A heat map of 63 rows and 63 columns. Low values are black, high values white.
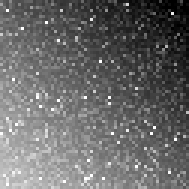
The values follow a bell shape. Values rise toward the bottom left. Fine speckle covers the field. The ninth with the highest average is the bottom left.
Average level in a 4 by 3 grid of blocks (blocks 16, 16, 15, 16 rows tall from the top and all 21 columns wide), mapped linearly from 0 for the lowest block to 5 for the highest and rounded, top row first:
210 | 321 | 432 | 543
